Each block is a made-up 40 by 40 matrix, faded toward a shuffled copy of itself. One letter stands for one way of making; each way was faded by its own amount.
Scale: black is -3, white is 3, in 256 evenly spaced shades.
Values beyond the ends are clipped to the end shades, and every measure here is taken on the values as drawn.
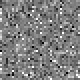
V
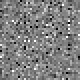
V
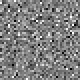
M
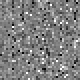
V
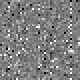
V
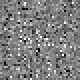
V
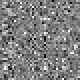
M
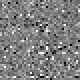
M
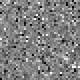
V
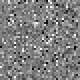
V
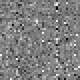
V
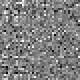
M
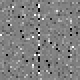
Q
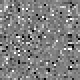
Q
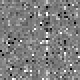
Q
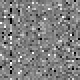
V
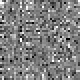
M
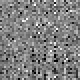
M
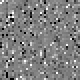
Q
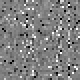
Q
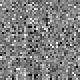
M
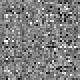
M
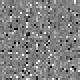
Q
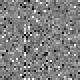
Q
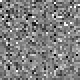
M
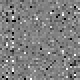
Q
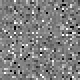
Q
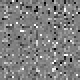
Q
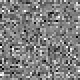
M
